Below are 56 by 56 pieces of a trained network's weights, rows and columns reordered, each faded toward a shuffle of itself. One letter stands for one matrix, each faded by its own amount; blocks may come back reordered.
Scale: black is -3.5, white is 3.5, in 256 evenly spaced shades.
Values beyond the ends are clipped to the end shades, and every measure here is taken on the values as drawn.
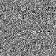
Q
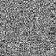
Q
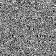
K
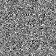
K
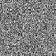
Q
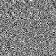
Q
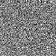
Q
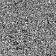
K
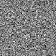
Q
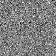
K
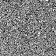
K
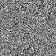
Q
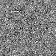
K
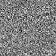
Q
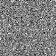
K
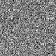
Q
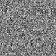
Q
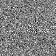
K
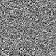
Q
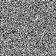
K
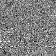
K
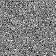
K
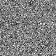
K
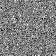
K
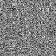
Q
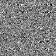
K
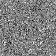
K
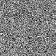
Q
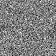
K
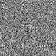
Q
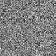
Q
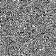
K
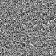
Q
